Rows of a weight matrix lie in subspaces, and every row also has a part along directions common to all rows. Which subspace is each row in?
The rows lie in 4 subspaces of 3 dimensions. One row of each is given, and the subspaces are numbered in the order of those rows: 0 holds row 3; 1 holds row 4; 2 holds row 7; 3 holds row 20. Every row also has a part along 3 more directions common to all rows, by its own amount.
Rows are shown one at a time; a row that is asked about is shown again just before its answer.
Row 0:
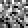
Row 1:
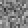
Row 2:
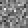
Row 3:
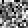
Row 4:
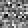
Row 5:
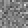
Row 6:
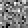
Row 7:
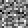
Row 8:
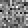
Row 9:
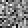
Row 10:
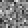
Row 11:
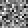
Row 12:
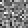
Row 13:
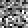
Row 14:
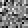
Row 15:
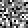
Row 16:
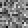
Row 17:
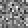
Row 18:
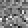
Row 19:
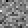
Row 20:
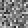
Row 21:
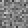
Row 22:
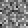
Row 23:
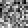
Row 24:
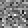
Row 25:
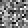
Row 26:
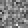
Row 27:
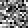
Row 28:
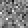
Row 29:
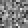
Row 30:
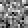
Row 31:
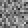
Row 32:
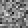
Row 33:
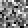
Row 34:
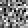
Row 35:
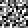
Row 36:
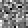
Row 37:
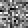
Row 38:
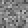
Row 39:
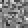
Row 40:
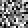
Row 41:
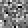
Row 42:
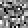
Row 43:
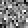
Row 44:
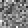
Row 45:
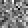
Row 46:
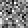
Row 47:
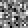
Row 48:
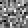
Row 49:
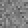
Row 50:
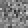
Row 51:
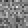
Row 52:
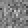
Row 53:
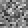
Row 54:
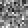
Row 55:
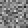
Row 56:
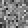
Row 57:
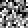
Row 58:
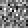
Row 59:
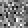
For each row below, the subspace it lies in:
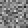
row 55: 1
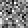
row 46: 0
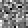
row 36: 1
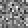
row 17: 1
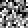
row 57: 0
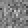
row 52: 1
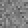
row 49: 3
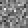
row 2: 1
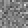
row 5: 3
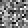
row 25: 2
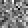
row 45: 0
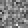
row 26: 2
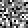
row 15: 3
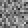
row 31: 3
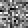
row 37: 3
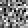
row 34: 1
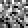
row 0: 0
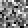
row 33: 0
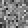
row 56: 2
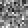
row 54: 0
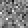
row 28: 0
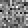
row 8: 3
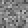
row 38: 2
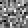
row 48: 1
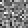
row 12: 3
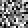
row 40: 3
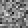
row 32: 2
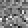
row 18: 2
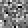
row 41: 1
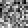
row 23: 0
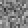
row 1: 1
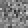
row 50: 1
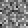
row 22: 2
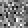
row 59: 3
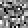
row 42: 1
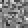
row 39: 0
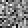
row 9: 3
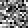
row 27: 2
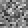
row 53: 2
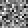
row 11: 1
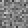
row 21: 3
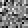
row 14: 0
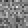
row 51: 3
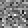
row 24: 2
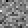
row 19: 2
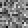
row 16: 0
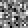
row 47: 3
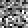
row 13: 2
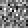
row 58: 1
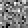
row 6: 0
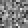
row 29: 2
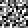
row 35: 1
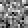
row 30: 0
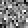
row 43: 2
